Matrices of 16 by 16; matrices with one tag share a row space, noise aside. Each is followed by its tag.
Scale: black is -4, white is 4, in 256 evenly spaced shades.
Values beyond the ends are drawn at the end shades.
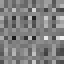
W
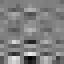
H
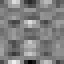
H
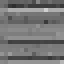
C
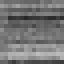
C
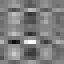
H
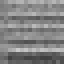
C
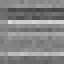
C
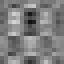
H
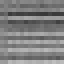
C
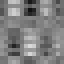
H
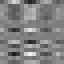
H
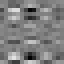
H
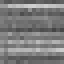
C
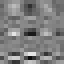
H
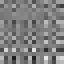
W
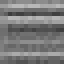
C
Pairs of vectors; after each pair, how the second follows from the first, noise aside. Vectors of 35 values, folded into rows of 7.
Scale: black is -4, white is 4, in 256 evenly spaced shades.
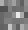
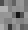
negated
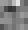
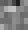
negated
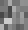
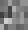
copied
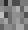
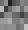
shuffled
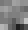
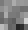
copied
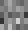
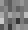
negated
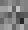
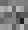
copied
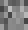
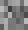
negated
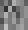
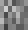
negated
